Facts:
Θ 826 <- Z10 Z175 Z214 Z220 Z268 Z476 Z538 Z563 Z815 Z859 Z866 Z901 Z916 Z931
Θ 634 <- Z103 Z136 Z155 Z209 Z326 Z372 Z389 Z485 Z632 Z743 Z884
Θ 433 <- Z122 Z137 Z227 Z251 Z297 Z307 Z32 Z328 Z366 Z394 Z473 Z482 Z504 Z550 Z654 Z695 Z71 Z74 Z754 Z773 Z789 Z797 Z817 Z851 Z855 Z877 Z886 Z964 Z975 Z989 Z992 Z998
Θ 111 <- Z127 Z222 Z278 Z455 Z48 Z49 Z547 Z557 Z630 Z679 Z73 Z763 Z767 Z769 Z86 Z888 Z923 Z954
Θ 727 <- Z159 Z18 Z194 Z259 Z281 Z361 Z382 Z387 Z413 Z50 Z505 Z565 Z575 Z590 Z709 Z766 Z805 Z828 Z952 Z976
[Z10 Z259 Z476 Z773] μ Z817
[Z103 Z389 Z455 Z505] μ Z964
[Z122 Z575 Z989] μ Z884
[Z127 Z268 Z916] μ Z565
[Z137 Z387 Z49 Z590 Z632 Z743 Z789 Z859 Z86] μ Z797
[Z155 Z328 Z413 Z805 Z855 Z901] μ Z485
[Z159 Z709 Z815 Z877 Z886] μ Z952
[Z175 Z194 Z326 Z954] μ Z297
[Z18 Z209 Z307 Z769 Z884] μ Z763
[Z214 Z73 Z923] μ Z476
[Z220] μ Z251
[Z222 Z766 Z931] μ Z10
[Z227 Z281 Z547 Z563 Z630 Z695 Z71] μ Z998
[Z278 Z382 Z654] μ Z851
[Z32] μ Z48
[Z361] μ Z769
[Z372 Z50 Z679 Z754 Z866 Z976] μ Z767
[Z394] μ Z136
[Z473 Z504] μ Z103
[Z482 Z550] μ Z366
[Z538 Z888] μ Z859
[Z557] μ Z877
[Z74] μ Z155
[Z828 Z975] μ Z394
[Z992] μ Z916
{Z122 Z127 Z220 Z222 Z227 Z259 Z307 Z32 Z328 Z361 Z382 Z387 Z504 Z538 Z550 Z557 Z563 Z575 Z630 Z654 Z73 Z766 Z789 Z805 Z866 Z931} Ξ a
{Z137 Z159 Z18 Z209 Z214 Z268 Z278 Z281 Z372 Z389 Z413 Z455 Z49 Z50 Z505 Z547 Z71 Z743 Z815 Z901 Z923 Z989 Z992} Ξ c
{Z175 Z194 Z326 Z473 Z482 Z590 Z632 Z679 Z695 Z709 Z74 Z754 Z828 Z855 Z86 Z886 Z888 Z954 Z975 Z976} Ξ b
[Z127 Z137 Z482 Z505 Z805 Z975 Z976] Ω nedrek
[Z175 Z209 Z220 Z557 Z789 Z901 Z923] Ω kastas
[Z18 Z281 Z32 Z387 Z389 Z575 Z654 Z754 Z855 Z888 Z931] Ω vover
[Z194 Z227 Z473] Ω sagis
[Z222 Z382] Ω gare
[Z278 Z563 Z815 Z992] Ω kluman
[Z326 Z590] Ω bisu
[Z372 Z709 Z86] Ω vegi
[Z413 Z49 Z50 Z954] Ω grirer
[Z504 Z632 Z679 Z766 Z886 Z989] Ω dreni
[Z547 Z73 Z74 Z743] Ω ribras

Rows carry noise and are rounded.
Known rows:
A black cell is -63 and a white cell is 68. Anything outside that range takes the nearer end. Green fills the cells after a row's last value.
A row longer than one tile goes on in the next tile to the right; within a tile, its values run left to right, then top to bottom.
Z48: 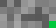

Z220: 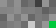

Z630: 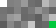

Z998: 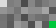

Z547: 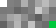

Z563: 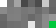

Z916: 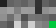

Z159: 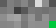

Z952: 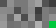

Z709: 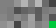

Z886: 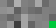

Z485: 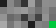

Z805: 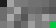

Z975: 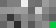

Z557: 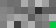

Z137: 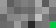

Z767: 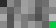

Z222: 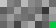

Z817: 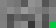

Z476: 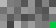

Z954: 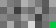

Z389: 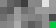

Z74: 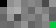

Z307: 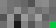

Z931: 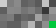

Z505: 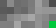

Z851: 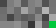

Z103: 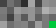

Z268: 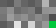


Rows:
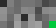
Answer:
Z565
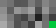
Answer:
Z884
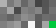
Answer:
Z175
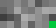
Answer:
Z473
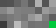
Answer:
Z992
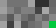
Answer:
Z859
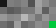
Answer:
Z50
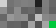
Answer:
Z538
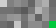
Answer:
Z281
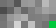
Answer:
Z455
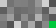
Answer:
Z214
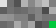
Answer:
Z923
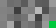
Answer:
Z326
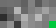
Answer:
Z504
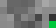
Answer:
Z209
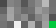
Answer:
Z901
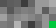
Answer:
Z372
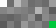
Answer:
Z695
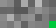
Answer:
Z18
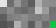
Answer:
Z71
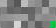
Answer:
Z49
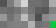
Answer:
Z679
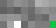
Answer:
Z278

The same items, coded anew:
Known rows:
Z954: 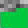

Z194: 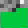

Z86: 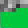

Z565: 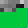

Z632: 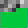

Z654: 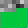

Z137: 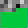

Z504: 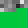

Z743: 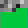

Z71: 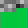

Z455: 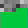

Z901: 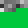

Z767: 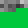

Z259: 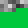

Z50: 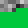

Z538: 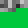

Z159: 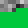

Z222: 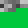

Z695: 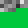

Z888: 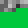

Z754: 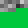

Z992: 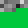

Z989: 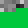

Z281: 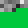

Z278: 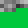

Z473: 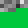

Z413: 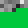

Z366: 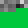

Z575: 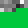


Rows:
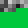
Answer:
Z859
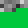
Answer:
Z389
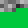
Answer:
Z372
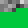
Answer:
Z828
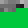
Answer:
Z136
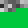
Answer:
Z931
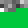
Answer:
Z563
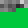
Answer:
Z103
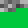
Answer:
Z175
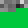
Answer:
Z998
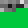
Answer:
Z884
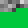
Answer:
Z976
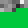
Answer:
Z805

